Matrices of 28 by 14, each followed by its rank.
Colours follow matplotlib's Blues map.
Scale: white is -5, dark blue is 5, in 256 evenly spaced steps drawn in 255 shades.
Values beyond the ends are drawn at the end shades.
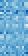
three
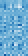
three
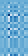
one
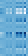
one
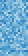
full rank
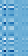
one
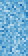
full rank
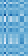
one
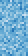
full rank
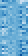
three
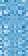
three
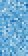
full rank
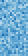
full rank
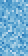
full rank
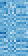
three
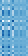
one
